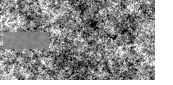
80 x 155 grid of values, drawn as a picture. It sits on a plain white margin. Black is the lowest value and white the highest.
Calmest part: middle left. Average level on the scale: 50%. Odd patch: calmer, in the middle left. Grain: blotchy. Odd rows or columns: none.
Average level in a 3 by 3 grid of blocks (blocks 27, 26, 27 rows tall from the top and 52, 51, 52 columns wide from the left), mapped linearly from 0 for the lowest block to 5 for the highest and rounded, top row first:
523 | 434 | 503
